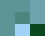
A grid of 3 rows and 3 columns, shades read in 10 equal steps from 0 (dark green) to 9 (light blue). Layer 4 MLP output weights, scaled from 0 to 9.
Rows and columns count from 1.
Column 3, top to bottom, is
6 6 0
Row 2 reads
5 4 6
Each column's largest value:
5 9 6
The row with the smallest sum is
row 3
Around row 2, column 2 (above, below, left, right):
5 9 5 6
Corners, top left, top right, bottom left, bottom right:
5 6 5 0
